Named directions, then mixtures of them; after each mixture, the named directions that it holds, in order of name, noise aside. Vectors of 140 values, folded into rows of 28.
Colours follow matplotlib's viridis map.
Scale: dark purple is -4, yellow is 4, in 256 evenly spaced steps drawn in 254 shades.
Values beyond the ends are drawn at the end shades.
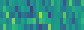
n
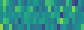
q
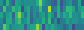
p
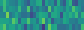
n, p, q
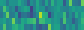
n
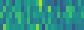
p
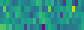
n, p, q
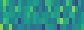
q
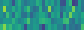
n, p, q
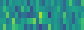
n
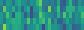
n, p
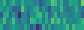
n, p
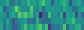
n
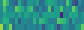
q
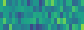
n, p, q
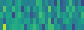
n, p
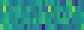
n, p, q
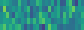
n, p, q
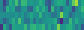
q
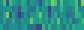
n, p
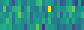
p, q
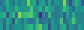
n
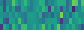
q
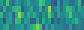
n, p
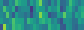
n, p, q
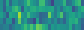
n, p, q
